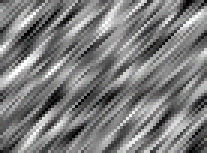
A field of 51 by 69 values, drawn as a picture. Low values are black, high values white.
The top middle is the ninth with the highest average. On average the colour sits 50% of the way up the scale. No overall slope runs across the table. No row or column stands out. Streaks slant up to the right.
